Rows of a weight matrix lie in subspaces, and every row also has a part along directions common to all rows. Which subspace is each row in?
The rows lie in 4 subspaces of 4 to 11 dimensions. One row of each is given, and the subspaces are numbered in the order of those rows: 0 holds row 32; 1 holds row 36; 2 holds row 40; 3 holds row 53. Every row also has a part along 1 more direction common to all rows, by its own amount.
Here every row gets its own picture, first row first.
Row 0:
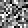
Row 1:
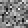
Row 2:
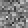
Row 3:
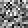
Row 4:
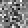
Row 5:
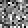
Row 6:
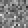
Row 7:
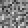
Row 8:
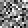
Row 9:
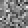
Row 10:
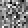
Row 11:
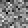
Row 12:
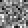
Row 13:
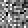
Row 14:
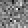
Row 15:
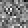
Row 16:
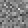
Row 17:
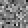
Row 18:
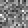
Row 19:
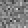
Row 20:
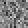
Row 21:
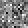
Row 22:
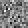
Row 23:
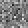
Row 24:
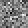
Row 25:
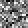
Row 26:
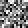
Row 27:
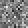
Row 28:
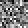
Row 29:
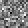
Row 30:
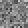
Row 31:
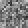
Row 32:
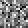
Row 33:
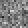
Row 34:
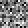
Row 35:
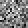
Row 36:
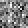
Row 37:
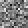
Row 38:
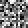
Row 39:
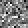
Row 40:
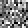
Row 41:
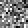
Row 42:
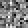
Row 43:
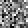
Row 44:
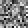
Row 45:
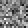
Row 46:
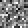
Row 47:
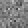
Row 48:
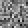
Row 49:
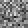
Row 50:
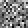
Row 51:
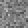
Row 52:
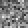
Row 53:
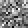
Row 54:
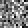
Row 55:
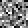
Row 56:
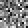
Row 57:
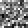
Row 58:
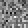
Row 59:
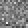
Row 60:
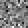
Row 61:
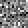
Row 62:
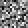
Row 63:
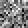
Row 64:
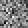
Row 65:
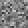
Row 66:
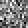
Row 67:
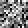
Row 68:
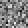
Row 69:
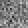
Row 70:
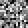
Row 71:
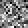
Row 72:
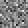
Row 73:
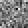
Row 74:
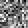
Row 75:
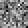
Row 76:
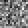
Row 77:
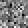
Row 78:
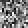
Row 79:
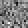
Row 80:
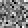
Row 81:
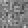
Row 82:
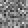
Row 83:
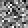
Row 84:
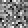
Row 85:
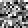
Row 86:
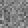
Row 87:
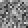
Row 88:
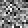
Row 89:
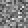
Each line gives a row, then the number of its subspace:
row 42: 0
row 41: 1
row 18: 2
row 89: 0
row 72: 2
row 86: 0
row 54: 1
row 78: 0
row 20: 0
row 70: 2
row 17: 2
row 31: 0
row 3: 0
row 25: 0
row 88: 2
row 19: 3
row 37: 0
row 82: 2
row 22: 3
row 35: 1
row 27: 1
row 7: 0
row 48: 3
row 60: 1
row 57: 0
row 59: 1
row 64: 3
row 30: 3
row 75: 1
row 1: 1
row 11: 0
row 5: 0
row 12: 0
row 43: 0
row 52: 0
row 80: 1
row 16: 2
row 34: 3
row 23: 0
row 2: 0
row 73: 3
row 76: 1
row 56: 1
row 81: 1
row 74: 2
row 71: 0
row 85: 1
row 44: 3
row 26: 2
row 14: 3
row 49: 0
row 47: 3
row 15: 3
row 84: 0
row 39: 2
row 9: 1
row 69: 3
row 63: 2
